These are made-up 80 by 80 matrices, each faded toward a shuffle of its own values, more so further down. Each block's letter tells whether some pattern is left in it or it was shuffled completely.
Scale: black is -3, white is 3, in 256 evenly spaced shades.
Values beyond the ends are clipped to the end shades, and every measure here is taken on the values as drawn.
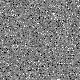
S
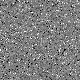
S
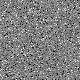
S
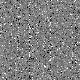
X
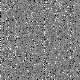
X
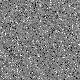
S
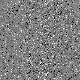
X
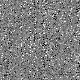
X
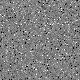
S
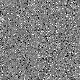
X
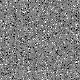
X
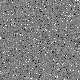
S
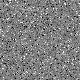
S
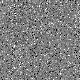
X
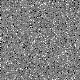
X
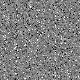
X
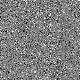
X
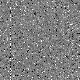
X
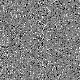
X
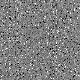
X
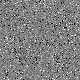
S
